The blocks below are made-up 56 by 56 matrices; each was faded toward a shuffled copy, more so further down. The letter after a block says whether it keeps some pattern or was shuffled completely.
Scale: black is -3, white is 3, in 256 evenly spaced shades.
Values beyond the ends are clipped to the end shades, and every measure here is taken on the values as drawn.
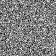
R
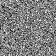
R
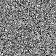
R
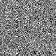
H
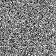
R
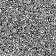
R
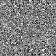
H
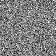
R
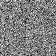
R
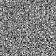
H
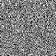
H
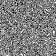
R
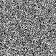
R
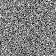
R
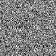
H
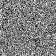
R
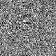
H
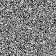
R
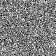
R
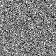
R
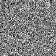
H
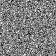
R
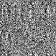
H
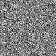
H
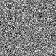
H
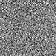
H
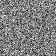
R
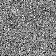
R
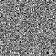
H
